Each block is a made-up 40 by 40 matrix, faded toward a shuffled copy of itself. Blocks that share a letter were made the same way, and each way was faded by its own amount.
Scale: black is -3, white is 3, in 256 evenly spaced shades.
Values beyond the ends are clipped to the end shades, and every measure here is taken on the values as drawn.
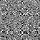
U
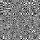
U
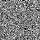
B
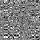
U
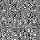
U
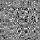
U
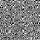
U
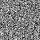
B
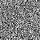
B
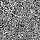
B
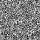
B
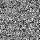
B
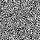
B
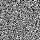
B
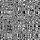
U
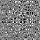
U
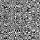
U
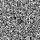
B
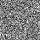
B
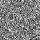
B
